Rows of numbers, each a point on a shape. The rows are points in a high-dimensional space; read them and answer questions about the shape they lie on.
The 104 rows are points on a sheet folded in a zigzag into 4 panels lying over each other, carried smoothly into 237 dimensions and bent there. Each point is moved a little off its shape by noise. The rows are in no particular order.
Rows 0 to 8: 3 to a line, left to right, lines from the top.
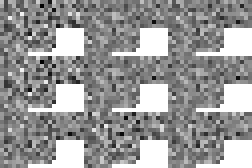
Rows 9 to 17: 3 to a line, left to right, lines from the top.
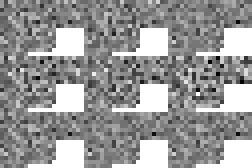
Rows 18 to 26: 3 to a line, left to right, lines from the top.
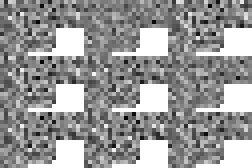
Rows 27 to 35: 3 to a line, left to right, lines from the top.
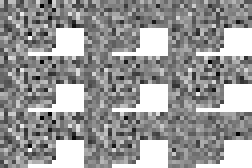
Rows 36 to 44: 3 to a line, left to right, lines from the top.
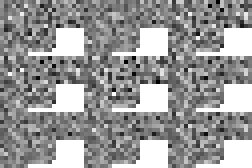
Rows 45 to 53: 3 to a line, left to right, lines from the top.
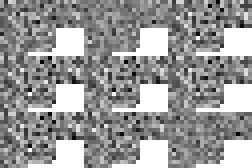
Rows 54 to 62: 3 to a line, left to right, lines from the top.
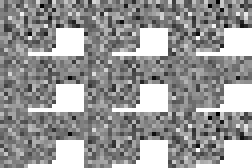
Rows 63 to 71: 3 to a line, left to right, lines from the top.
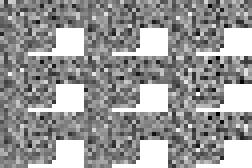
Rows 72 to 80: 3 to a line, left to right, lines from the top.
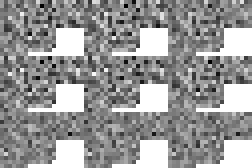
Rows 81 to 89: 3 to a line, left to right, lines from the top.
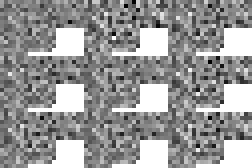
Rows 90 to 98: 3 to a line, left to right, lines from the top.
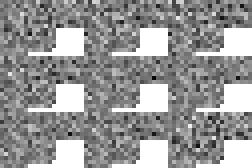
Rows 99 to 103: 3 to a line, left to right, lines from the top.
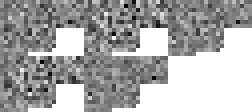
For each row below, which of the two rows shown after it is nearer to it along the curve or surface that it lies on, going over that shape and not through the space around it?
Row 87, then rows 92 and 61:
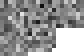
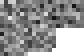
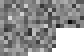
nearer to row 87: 92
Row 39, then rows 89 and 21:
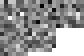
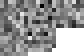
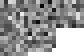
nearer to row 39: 21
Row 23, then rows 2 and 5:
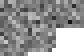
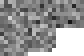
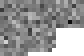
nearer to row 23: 2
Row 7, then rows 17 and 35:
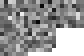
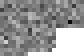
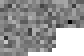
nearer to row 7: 17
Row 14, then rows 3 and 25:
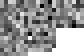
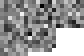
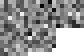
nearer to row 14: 25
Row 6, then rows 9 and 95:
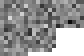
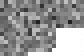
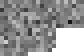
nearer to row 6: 95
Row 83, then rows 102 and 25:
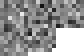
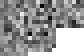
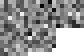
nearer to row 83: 102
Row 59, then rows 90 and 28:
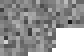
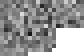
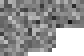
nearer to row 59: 90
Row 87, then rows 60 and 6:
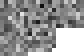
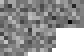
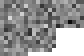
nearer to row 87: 60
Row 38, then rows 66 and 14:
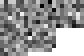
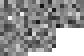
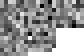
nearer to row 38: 14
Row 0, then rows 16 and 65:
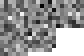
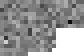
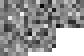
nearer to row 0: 65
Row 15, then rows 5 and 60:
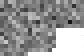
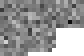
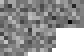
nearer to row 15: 60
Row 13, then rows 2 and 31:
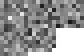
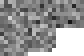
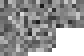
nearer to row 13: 2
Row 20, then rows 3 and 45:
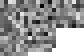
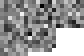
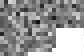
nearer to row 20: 45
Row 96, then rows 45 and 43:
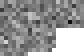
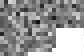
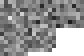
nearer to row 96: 43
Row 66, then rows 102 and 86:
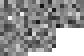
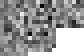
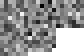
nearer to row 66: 86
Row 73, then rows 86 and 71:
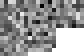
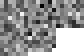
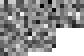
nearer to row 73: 71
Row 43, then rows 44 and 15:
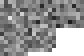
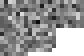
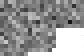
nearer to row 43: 15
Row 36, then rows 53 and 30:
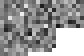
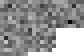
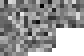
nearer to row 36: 53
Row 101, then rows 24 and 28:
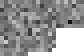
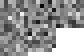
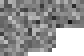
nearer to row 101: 28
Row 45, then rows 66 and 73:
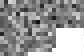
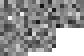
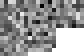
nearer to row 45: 73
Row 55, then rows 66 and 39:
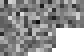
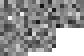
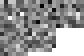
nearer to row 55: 39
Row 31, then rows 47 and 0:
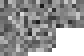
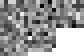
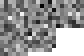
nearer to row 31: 0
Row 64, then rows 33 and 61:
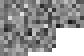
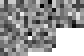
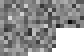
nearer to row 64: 61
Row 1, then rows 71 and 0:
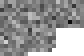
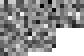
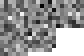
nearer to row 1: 0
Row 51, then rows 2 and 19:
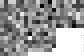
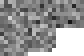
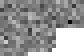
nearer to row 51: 2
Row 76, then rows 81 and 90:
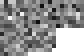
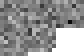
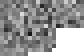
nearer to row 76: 81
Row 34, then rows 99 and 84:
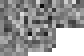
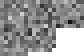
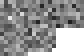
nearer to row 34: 99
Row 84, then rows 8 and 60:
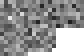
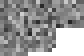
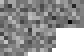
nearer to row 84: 60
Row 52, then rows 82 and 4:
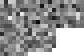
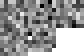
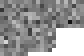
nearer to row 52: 82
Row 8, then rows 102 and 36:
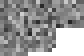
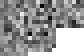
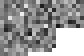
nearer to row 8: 102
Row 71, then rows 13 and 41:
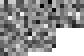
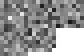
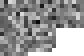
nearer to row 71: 41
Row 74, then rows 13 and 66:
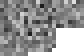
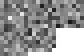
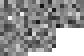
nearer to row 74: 13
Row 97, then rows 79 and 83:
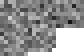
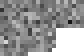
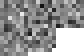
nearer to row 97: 79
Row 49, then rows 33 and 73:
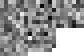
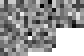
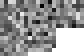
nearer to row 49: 33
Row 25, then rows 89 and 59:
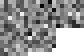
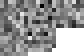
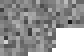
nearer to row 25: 89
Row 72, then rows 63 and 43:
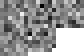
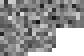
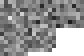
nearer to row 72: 43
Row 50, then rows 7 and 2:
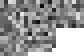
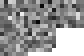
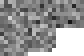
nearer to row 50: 7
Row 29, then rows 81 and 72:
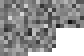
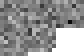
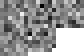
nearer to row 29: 72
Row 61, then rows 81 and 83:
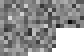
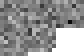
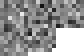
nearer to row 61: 83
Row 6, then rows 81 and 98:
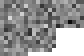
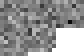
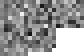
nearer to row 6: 98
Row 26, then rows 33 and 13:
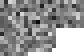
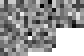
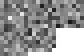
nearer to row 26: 33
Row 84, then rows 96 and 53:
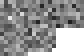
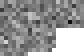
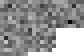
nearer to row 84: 96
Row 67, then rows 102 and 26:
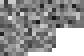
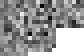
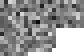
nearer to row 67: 26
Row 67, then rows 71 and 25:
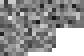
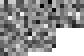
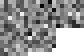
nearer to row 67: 71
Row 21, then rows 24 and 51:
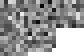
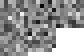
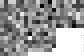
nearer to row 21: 51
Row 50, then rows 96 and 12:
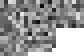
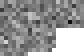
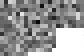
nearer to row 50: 12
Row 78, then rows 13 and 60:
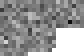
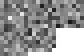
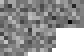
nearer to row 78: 60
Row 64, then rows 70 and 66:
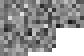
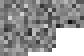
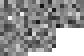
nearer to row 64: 70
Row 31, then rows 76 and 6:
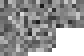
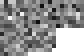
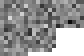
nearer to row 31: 76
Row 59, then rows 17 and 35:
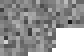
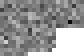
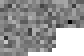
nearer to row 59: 35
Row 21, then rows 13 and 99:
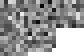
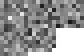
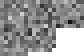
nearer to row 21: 13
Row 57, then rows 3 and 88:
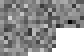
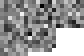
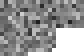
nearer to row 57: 3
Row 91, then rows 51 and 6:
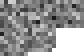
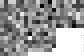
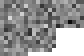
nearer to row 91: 51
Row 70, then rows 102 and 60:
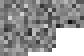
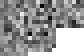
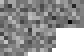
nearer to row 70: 102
